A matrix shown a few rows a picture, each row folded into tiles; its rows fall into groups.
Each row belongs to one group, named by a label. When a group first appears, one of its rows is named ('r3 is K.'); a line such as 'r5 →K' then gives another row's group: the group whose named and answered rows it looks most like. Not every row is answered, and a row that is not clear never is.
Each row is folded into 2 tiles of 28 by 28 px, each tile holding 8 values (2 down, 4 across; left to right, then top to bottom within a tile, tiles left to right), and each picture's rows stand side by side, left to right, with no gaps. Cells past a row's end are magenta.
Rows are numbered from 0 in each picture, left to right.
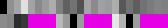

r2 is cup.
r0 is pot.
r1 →cup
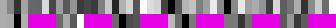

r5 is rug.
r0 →cup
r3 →pot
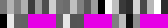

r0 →rug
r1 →rug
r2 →cup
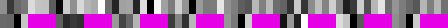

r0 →cup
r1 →pot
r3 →rug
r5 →rug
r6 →cup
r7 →cup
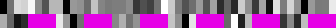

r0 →pot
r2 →rug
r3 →cup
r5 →rug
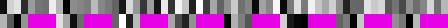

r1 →cup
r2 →rug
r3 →pot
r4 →rug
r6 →cup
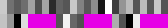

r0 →cup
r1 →rug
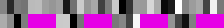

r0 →cup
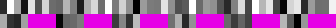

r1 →rug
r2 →rug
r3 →cup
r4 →pot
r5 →pot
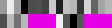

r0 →rug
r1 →pot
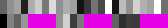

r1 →rug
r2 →pot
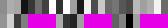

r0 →rug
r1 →pot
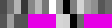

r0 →rug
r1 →cup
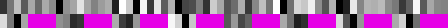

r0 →pot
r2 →pot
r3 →cup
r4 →rug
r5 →pot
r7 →cup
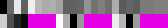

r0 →pot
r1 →cup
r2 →cup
